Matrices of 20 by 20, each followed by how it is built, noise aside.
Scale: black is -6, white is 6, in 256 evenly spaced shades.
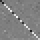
diagonal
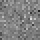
noise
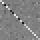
diagonal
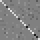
diagonal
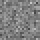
noise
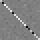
diagonal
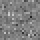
noise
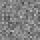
noise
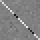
diagonal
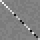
diagonal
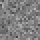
noise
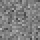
noise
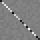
diagonal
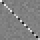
diagonal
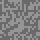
noise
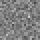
noise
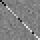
diagonal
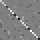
diagonal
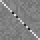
diagonal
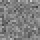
noise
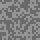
noise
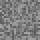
noise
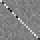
diagonal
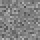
noise
